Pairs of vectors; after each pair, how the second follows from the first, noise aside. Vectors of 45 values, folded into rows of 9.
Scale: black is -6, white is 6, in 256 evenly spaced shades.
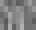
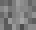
sign-scrambled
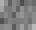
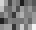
scaled up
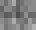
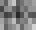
scaled up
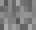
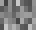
scaled up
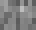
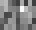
scaled up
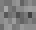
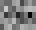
scaled up
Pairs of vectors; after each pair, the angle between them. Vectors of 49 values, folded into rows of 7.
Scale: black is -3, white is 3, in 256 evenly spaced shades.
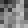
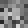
partly aligned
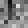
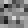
orthogonal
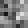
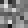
orthogonal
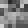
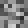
orthogonal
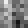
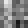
nearly parallel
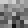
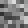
partly aligned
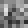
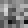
nearly parallel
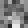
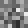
partly opposed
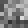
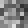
partly opposed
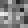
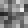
nearly opposite
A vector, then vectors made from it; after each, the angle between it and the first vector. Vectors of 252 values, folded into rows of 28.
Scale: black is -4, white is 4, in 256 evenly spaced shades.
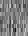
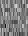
orthogonal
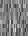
nearly opposite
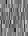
partly aligned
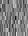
partly aligned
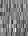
nearly opposite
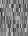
partly aligned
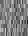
partly opposed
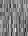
nearly opposite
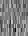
nearly parallel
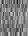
orthogonal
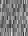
partly aligned
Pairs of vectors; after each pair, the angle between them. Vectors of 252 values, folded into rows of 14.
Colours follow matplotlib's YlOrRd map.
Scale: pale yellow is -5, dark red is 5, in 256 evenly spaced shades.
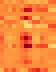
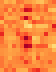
nearly parallel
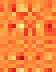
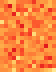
partly opposed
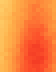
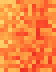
partly aligned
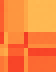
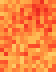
partly opposed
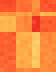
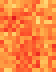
partly opposed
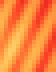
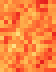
partly aligned
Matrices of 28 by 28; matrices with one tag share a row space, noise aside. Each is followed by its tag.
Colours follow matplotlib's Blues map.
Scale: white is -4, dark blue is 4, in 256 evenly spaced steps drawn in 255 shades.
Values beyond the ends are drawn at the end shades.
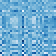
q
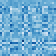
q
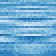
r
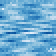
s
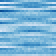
r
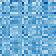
q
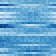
r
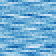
s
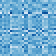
q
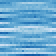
r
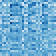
q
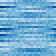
r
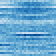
r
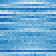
r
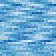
s
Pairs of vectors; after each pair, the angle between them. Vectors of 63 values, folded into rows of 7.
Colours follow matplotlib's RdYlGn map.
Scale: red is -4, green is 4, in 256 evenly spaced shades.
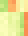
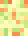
orthogonal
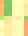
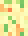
orthogonal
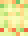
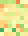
nearly opposite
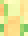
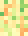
partly opposed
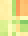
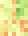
nearly opposite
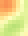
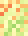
partly aligned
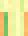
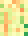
partly opposed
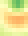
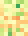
partly aligned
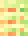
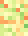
orthogonal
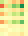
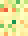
orthogonal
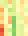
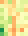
nearly opposite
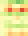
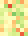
orthogonal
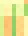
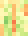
nearly opposite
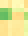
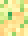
partly aligned
